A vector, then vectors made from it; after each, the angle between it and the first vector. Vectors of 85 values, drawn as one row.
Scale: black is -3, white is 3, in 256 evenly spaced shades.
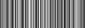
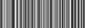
orthogonal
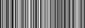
nearly parallel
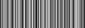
nearly parallel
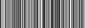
orthogonal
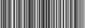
nearly opposite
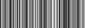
orthogonal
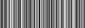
partly opposed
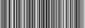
nearly opposite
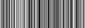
partly opposed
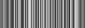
nearly parallel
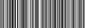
partly aligned
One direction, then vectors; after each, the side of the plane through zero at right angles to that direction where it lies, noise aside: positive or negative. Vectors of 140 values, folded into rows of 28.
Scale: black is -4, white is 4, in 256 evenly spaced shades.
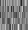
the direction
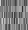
negative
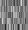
negative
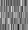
negative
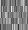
negative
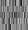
positive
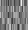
negative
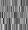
positive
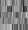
positive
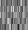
negative
